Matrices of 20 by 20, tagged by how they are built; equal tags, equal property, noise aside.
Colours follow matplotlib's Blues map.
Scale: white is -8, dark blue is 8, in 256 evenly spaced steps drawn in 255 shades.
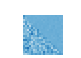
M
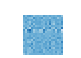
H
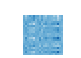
H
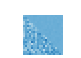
M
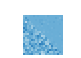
M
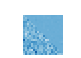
M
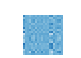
H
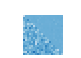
M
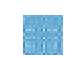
H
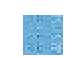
H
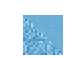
M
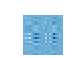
H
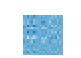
H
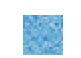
H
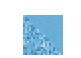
M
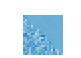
M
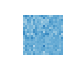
H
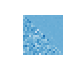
M
